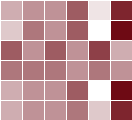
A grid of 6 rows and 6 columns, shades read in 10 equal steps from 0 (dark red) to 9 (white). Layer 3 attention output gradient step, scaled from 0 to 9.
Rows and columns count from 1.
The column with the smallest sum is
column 6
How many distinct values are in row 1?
5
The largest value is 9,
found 2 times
